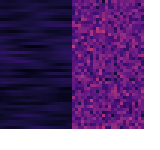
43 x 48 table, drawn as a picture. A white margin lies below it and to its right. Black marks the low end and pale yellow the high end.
It is made of 1 by 2 panels. Panel 1,1: very low, streaked across, faint in contrast. Panel 1,2: low, fine-grained.
